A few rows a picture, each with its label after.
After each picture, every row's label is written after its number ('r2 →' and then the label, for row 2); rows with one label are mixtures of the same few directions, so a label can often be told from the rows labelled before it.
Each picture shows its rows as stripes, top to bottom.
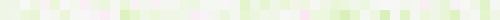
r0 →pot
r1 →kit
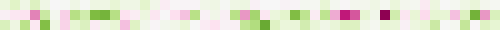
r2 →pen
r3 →kit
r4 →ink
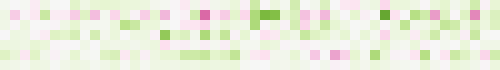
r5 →kit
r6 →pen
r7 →kit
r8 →pen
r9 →pen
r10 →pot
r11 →pot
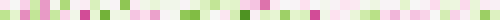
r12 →ink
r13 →pot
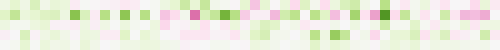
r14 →kit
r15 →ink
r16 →pen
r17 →pot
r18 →pot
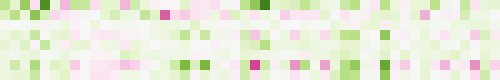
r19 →ink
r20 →pen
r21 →ink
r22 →kit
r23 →ink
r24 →kit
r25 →kit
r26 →kit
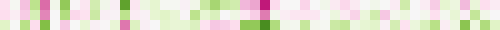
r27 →ink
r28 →ink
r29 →ink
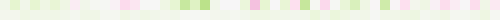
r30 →kit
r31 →pot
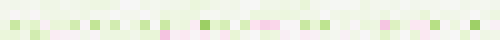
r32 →kit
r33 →pen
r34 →pen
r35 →pen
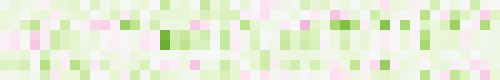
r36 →pen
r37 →pot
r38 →kit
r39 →pen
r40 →pen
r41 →ink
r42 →ink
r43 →pot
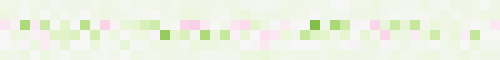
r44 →pot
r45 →pot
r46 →pot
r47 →pen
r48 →ink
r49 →ink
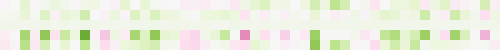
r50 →pot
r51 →pot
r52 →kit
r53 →pot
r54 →pot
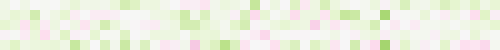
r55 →kit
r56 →kit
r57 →pot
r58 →ink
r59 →ink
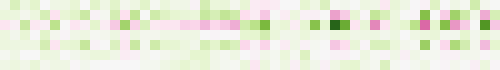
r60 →pen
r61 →pot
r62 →pot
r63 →ink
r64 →pot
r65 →kit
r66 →kit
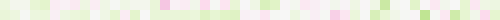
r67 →pen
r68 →pot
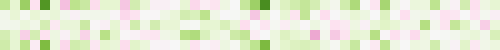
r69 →ink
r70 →kit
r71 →pot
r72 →pot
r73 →ink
